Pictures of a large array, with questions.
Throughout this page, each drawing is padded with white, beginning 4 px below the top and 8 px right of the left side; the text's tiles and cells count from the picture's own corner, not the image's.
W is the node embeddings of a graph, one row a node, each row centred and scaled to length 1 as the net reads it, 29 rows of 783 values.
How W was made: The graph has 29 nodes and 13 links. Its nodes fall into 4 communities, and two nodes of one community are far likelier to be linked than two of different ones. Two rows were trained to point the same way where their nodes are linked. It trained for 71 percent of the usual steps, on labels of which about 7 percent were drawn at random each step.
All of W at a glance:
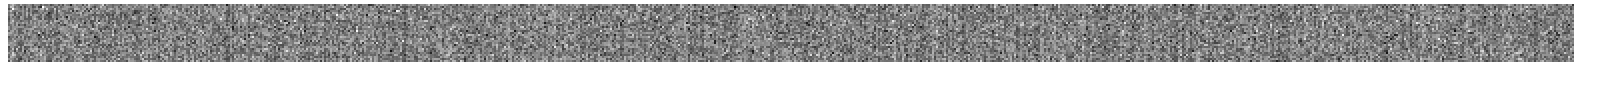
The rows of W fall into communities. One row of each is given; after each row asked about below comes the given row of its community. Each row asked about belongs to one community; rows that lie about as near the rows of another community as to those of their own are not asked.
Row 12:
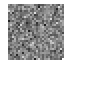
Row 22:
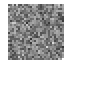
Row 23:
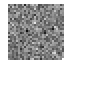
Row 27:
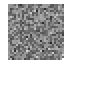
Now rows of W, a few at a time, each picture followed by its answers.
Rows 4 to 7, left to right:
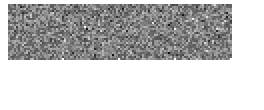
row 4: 27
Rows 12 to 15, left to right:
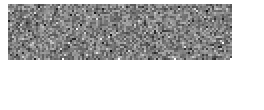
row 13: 22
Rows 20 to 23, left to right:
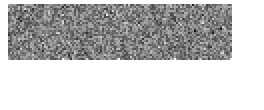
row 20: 12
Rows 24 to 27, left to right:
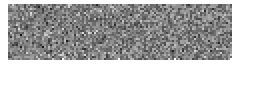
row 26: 23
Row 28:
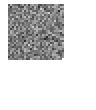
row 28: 23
